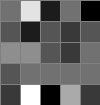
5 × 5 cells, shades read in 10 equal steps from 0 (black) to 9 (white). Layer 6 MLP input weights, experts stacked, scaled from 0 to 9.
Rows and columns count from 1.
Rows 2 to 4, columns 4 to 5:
2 3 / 2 4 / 4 4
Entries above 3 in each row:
3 0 3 4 2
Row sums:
17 12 19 19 19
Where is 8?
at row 1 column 2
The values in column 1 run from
2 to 5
